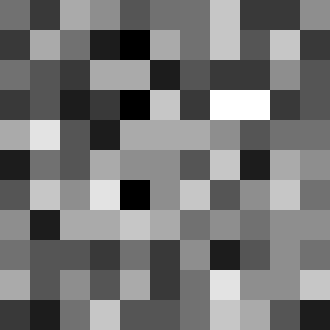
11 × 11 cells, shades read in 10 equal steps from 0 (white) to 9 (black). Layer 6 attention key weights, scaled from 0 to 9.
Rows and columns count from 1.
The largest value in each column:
8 8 8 8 9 8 7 8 8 7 8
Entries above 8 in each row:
0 1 0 1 0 0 1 0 0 0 0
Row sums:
55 57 62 59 47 53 45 45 63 45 58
